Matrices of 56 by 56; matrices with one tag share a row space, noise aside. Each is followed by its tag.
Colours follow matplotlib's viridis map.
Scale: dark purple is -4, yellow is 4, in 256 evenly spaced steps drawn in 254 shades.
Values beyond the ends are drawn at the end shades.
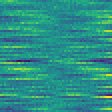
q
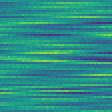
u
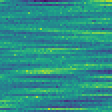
u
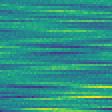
u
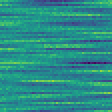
u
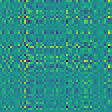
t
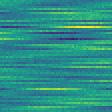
u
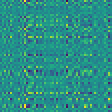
t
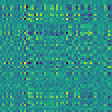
t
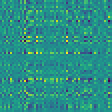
t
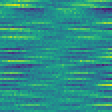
q
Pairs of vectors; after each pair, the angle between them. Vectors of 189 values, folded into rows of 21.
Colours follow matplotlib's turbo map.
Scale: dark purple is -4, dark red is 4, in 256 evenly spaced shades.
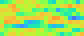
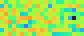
partly aligned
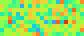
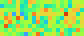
orthogonal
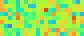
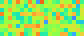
partly opposed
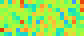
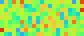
nearly parallel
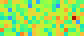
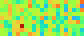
partly opposed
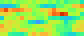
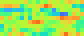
nearly opposite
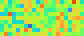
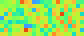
partly aligned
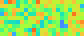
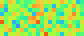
partly aligned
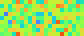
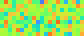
partly aligned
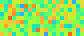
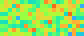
orthogonal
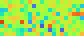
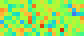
nearly opposite
